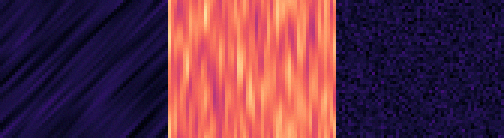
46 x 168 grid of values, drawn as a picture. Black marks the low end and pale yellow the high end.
It is made of 1 by 3 panels. Panel 1,1: very low, slanting up to the right, faint in contrast. Panel 1,2: high, streaked downward. Panel 1,3: very low, fine-grained, faint in contrast.
